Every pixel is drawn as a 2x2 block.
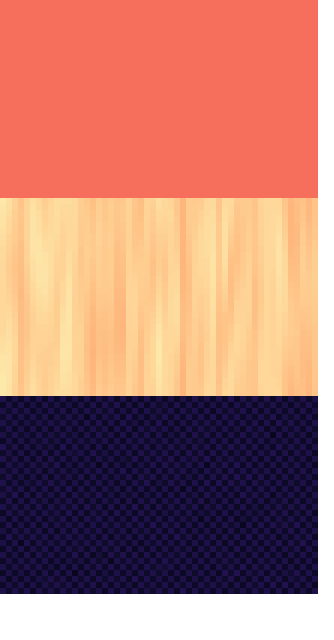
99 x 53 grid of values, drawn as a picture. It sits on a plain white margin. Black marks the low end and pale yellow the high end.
It is made of 3 by 1 panels. Panel 1,1: high, flat. Panel 2,1: very high, streaked downward, faint in contrast. Panel 3,1: very low, checkered, faint in contrast.
